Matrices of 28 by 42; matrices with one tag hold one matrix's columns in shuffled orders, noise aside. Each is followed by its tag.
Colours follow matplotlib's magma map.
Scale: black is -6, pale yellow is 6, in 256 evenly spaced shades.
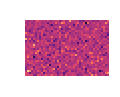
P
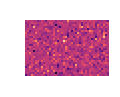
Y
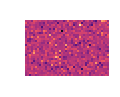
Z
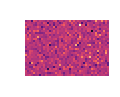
Z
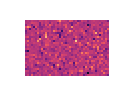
Y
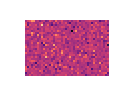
Z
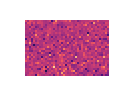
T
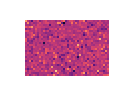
P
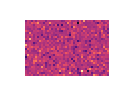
P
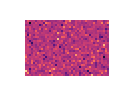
P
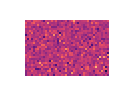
T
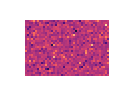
Z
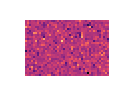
Y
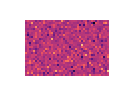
P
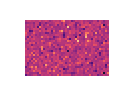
Y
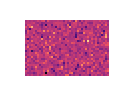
Y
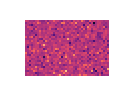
P
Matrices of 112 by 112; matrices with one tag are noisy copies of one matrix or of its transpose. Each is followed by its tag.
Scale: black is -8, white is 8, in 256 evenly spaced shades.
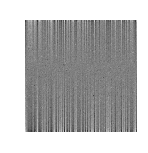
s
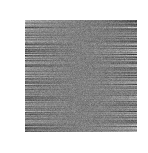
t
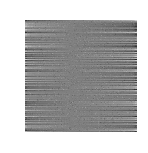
s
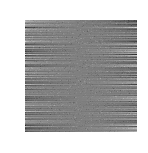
t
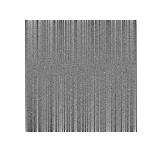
s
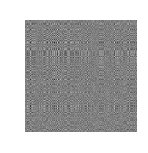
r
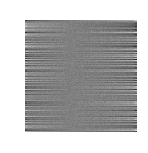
s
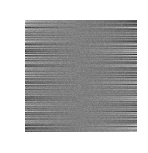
t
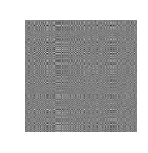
r
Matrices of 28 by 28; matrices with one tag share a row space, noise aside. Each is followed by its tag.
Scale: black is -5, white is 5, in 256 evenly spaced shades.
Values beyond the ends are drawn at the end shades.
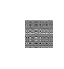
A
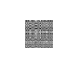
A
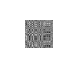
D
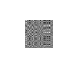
D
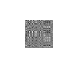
D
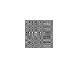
D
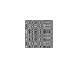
D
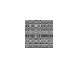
A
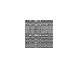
A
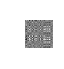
D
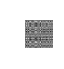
A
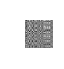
D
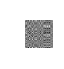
D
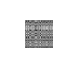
A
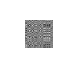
D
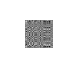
D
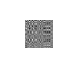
D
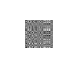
D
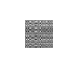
A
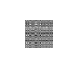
A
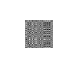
D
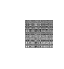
A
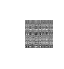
A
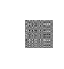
D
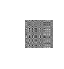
D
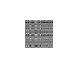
A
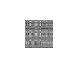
A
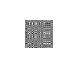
D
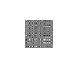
D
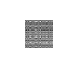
A
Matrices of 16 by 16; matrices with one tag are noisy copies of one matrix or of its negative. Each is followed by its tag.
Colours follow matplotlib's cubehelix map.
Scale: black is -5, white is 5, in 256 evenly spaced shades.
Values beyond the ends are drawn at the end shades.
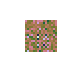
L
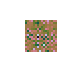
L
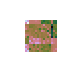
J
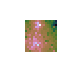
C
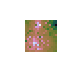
C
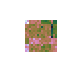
J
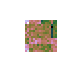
J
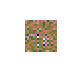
L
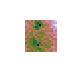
C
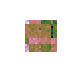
J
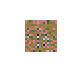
L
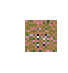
L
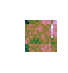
J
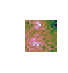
C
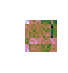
J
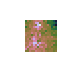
C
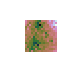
C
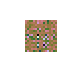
L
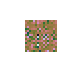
L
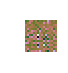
L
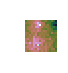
C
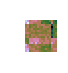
J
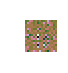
L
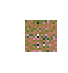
L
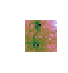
C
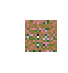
L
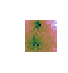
C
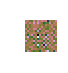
L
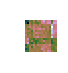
J
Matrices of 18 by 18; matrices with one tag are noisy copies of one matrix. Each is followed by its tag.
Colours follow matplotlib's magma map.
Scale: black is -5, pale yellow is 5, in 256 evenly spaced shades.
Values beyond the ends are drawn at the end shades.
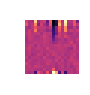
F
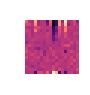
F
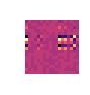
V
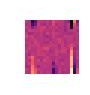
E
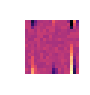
E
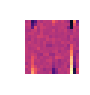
E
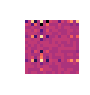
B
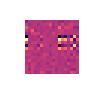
V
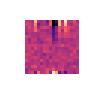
F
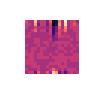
F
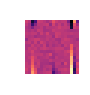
E
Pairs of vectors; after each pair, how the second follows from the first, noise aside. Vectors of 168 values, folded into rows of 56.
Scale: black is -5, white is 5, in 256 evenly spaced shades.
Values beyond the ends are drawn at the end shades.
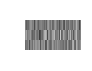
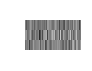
copied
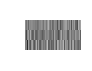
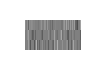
partly zeroed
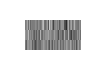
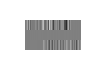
partly zeroed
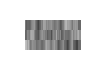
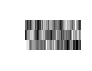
scaled up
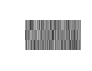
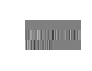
partly zeroed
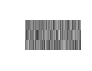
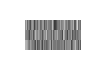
wrapped around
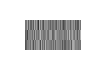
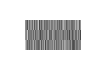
negated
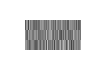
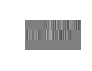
partly zeroed
